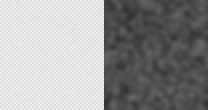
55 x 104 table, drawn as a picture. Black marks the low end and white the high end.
It is made of 1 by 2 panels. Panel 1,1: very high, checkered, faint in contrast. Panel 1,2: low, blotchy, faint in contrast.
